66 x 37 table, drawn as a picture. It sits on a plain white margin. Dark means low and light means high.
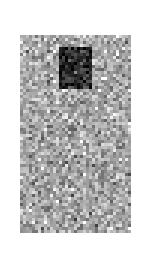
Ninth with the lowest average: top middle. Histogram: skewed, a long tail of low values. Odd patch: lower, in the top middle. Stripes: none. Average level on the scale: 60%.
